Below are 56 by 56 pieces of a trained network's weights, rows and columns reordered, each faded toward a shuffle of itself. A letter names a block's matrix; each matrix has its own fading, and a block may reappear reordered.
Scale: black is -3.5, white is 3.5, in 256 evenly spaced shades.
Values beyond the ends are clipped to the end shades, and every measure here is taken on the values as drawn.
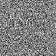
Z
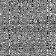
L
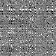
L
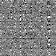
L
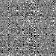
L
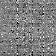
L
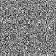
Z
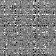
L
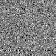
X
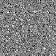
X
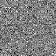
X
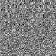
Z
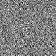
X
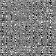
L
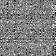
L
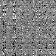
L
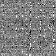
L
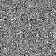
X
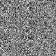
Z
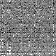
L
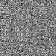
Z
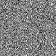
Z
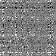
L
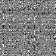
L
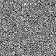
X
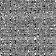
L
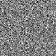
Z
